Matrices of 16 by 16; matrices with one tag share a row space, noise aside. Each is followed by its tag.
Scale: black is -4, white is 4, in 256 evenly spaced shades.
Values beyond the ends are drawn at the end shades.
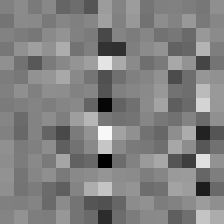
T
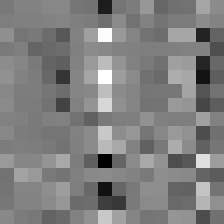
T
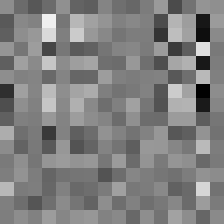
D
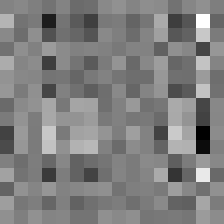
D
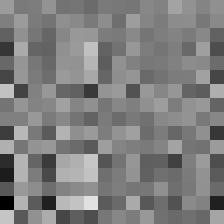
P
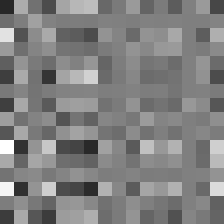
P
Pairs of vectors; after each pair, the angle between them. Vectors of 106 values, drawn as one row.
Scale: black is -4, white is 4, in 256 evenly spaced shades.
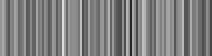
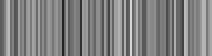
nearly opposite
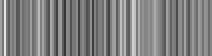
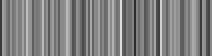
orthogonal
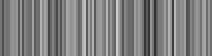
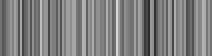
nearly parallel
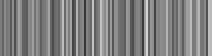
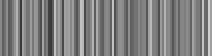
orthogonal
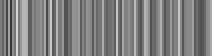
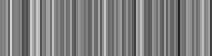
partly opposed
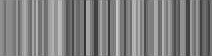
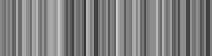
nearly parallel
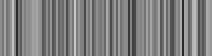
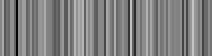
partly aligned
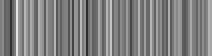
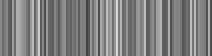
partly aligned
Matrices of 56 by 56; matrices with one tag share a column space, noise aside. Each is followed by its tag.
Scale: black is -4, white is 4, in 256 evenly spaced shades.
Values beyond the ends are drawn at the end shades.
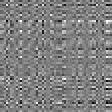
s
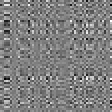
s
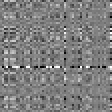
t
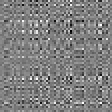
s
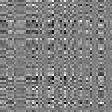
s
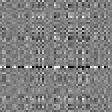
t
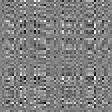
s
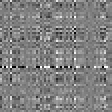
t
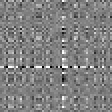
t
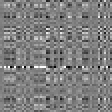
t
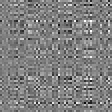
s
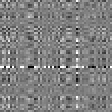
t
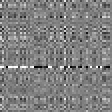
t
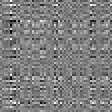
s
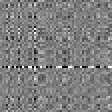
t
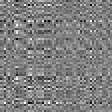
s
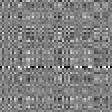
t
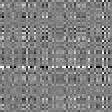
t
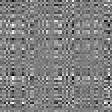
s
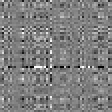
t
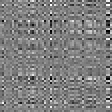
s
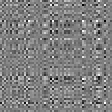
s
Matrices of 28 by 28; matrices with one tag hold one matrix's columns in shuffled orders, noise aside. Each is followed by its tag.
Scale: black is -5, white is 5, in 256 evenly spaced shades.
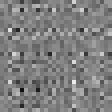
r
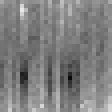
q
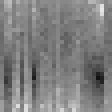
q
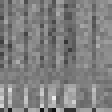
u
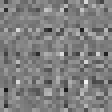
r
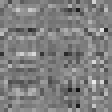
r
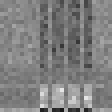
u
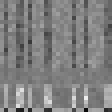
u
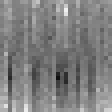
q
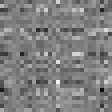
r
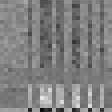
u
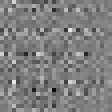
r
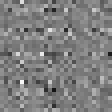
r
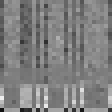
u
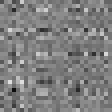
r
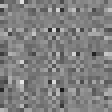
r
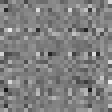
r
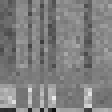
u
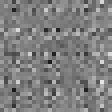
r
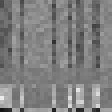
u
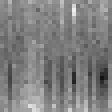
q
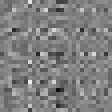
r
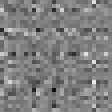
r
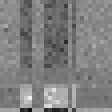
u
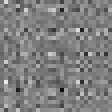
r
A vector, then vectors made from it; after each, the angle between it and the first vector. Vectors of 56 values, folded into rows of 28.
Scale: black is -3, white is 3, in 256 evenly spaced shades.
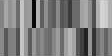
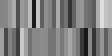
nearly parallel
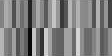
orthogonal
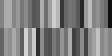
orthogonal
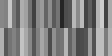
partly aligned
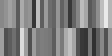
nearly parallel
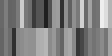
partly aligned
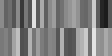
nearly opposite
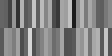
partly opposed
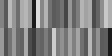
partly aligned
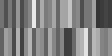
nearly opposite
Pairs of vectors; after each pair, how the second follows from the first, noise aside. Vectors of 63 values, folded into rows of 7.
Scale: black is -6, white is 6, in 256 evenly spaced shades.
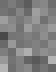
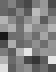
scaled up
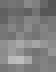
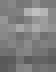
reversed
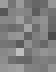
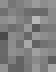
reversed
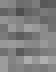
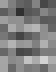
scaled up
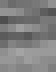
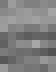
reversed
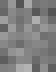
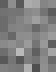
reversed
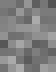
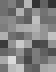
scaled up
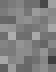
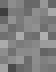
reversed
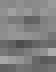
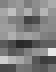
scaled up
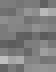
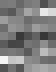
scaled up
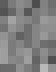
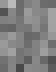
reversed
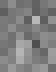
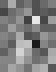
scaled up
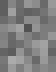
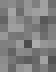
reversed
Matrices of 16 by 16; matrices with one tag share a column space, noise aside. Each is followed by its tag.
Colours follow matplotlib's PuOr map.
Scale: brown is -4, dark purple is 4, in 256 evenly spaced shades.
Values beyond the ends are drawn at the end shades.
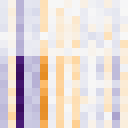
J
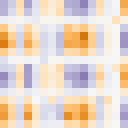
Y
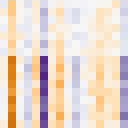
J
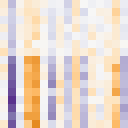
J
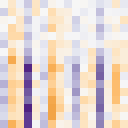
J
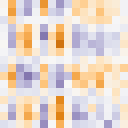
Y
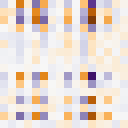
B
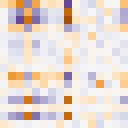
B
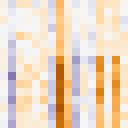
J
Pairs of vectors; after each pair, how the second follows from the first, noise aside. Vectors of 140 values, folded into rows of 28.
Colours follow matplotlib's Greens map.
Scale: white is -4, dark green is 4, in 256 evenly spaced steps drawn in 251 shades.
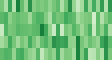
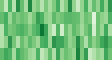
copied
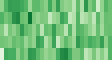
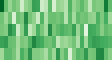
wrapped around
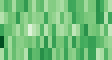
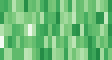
sign-scrambled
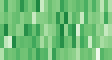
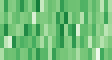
copied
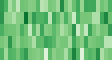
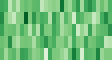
copied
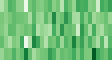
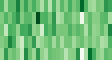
wrapped around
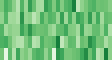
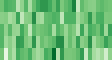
sign-scrambled
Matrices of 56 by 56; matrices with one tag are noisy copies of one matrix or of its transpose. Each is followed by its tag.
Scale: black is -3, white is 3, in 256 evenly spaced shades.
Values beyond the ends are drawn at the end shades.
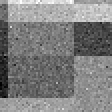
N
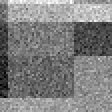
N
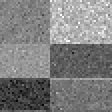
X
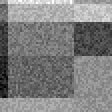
N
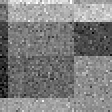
N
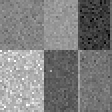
X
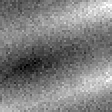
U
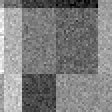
N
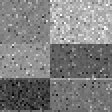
X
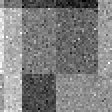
N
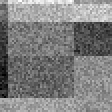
N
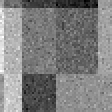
N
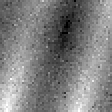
U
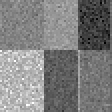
X
